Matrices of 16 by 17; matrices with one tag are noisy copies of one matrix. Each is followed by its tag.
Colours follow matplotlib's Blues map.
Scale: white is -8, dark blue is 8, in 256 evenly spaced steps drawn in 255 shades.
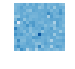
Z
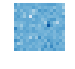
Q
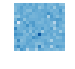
Z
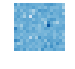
Q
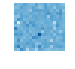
Z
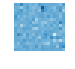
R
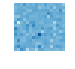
Z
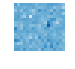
Q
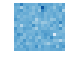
R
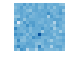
Z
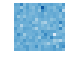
R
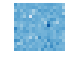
Q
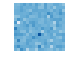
Z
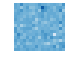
R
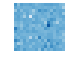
Q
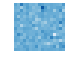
R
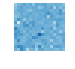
Z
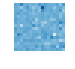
R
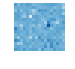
Q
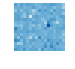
Q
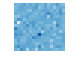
Z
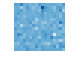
R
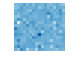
Z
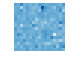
R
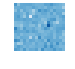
Q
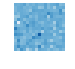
Z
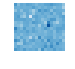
Q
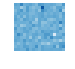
R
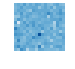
Z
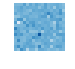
Z
